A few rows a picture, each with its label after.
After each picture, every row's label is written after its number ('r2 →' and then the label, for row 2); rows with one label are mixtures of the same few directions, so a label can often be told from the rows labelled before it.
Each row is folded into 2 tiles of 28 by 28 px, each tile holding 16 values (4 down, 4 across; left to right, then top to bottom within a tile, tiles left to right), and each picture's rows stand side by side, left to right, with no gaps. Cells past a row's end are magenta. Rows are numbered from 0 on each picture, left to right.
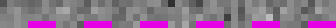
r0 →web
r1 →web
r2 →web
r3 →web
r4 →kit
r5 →web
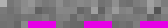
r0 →web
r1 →web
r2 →web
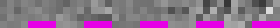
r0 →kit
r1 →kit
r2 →kit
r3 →web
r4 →web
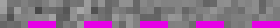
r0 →kit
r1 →web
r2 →kit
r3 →web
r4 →web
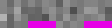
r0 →kit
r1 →kit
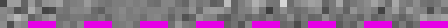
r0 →kit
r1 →web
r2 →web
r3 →kit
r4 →web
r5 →web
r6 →web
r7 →kit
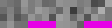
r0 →kit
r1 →web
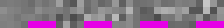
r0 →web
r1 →kit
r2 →kit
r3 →web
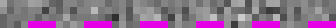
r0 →web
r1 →kit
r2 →kit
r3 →kit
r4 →kit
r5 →kit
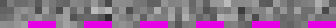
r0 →web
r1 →kit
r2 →web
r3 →kit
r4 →web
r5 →web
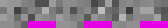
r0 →web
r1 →web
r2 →kit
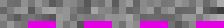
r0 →kit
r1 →web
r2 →kit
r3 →kit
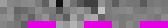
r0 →web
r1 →web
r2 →web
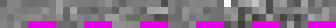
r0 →web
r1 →kit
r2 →kit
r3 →web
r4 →web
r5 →kit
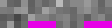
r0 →kit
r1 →web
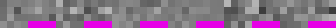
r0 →kit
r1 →kit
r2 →web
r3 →kit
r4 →web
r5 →kit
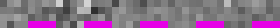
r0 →kit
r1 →web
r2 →web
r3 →web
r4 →web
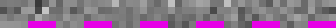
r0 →web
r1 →kit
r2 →web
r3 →web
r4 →web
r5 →kit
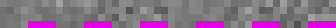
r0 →web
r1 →web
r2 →kit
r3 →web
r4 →web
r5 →kit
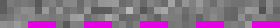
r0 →web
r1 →kit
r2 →kit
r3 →web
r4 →web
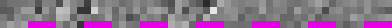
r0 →web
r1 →web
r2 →kit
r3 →web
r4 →web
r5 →web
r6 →kit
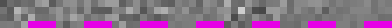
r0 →web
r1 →kit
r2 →kit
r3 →web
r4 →kit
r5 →web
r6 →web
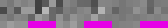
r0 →web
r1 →web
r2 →web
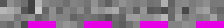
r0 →web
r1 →kit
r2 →kit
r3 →kit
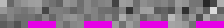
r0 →web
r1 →kit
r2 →kit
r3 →web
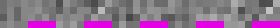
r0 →kit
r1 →web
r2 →kit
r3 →kit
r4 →web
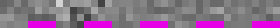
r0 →kit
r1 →web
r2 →kit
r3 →kit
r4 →kit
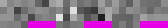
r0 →web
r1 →kit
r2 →kit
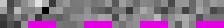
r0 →web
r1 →kit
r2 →kit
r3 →kit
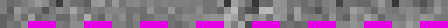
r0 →web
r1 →web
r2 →web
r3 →kit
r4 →web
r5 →kit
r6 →web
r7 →web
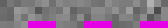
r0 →web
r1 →web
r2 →web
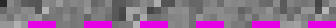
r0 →web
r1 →web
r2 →web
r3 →web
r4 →web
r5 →web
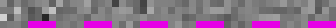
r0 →kit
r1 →web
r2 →web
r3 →kit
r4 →kit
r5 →web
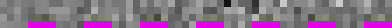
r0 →kit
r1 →web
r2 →kit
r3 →web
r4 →web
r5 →web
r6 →web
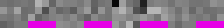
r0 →web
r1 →web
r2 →web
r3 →kit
